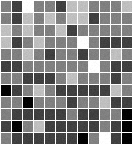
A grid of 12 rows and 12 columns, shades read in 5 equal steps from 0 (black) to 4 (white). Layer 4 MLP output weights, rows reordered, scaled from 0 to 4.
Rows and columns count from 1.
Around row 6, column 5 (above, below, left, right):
1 1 2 2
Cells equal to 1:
49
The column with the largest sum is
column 10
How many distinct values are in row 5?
3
